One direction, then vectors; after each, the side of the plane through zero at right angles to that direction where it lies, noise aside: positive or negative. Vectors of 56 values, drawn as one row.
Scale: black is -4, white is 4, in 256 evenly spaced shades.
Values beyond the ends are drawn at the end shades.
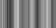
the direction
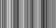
negative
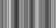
negative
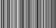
positive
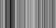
positive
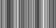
positive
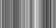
negative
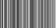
negative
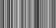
positive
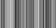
negative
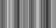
negative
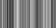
positive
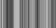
positive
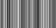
positive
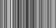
negative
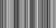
negative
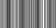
positive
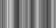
negative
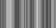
negative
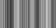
positive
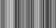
negative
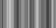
negative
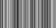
negative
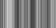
negative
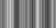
negative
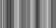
positive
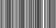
positive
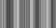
positive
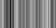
positive
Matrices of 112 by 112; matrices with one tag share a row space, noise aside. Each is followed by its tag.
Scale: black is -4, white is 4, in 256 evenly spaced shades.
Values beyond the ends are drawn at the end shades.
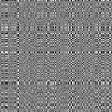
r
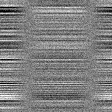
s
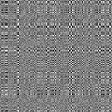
r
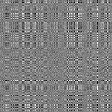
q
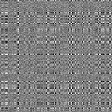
r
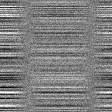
s
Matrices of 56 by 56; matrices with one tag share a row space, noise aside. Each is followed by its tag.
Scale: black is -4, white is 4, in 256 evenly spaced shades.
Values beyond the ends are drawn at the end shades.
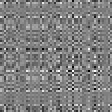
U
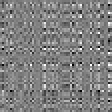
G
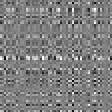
U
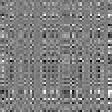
G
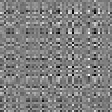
U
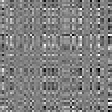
G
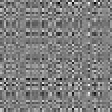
U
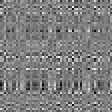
U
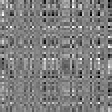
G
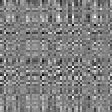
U
